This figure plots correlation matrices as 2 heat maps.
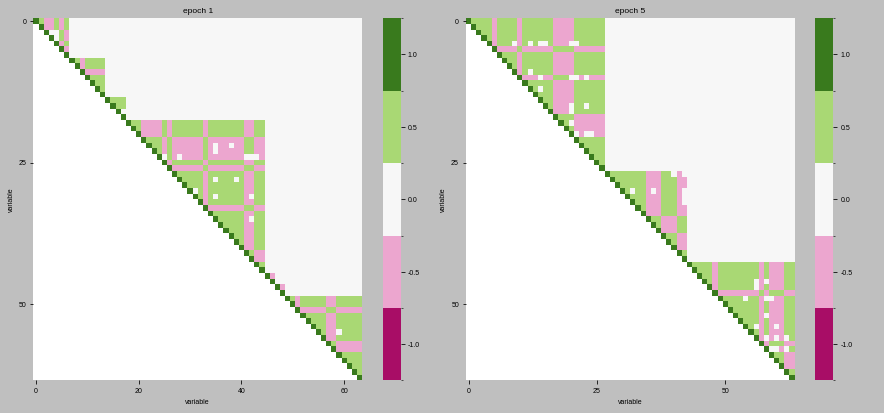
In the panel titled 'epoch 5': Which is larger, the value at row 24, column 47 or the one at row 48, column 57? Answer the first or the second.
the second
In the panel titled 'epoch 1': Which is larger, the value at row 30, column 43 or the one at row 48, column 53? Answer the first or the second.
the first
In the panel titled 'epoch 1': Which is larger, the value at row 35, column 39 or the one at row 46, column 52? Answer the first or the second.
the first
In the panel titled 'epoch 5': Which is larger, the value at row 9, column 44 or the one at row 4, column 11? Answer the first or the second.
the second
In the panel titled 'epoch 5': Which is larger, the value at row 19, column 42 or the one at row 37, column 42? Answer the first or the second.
the second
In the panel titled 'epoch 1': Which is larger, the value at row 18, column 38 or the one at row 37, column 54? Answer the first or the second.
the first
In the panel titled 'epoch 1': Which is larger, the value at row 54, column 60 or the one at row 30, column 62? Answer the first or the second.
the first
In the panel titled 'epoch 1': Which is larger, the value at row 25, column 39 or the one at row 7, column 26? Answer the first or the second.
the first
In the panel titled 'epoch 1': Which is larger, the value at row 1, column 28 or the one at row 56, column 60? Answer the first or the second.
the second
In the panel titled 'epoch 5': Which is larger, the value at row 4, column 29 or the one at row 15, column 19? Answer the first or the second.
the first
